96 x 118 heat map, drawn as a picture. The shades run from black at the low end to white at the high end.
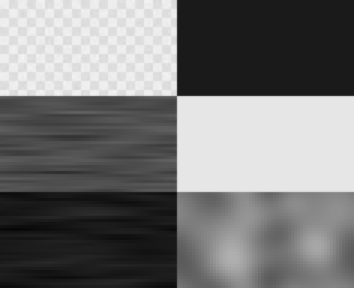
It is made of 3 by 2 panels. Panel 1,1: very high, checkered, faint in contrast. Panel 1,2: very low, flat. Panel 2,1: low, streaked across, faint in contrast. Panel 2,2: very high, flat. Panel 3,1: very low, streaked across, faint in contrast. Panel 3,2: middling, smooth.
